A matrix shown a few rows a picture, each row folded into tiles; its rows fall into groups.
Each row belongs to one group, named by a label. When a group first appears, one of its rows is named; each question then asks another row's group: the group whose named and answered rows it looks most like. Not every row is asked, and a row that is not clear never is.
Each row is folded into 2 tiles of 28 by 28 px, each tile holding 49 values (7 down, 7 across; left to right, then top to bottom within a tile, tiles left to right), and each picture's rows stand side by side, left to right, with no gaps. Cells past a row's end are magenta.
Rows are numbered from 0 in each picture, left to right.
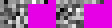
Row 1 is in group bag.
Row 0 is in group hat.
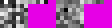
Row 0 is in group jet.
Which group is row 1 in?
bag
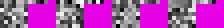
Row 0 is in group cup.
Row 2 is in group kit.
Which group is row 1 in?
jet
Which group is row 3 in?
bag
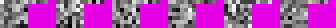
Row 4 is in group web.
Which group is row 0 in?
hat
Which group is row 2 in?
hat
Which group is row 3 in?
kit
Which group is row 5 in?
bag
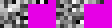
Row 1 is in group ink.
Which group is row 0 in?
jet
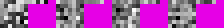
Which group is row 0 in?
jet
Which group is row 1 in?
kit
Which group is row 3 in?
kit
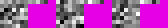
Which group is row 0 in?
bag
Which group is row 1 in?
hat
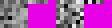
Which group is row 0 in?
kit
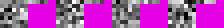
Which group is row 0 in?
bag
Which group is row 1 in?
ink
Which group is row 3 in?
web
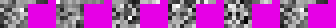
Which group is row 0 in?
cup
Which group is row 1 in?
hat
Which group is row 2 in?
web
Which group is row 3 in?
web
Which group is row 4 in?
web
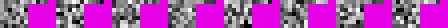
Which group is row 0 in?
hat
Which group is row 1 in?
ink
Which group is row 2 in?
ink
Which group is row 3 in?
cup
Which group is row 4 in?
hat
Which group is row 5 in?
web
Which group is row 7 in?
bag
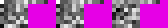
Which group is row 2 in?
bag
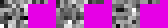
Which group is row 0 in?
ink
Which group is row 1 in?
ink
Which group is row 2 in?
kit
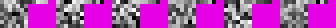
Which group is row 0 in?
web
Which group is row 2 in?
jet
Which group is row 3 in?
hat
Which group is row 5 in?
jet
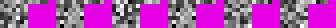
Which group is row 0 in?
ink
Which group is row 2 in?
web
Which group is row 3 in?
kit
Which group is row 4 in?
ink
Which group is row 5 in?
cup
